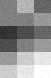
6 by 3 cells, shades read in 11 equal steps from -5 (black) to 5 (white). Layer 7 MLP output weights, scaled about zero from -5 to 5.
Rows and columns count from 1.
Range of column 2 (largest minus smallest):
6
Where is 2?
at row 1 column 2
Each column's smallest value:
-3 -2 -1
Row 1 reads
0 2 -1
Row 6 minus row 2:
3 4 4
